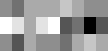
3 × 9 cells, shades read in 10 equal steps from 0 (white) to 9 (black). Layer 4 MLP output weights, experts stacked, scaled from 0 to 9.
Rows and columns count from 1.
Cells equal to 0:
2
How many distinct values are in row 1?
4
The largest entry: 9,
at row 2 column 8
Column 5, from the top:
3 0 4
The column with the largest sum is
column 8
